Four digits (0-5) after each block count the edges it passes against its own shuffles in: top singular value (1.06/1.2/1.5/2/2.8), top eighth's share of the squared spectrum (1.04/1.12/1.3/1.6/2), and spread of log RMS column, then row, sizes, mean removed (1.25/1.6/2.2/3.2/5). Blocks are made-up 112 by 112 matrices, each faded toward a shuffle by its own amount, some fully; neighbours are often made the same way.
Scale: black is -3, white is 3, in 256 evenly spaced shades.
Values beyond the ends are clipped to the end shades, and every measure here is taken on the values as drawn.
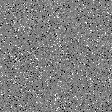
3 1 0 0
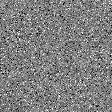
2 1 0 0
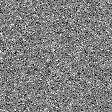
0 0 0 0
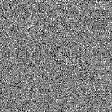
4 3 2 1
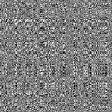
5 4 3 3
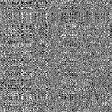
5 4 3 3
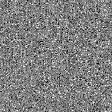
3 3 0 1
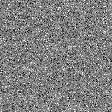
3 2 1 1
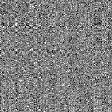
4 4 2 2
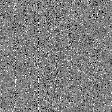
2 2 3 0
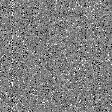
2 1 2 0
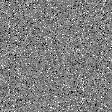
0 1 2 0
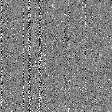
2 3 4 0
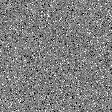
0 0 0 0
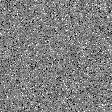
2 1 0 0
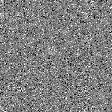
3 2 1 1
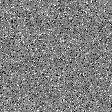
1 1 0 0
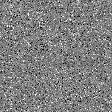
3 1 1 0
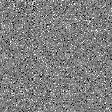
3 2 1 0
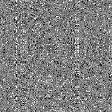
4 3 3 1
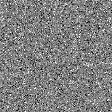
3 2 1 0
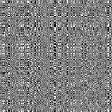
5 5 4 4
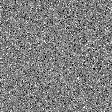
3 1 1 0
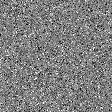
0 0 0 0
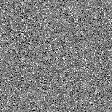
3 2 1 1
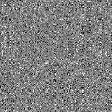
4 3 2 2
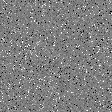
0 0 0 0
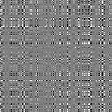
5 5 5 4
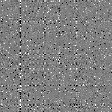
4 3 2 2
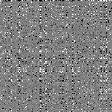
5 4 3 2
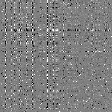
5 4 3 3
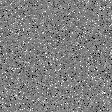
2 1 0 0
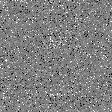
2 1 0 0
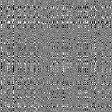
5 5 4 3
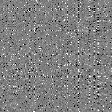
4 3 2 2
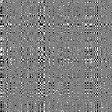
5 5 4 4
